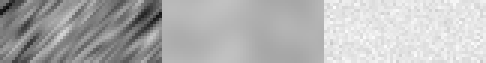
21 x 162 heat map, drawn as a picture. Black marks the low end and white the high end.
It is made of 1 by 3 panels. Panel 1,1: middling, slanting up to the right, strong in contrast. Panel 1,2: high, smooth, faint in contrast. Panel 1,3: very high, fine-grained, faint in contrast.
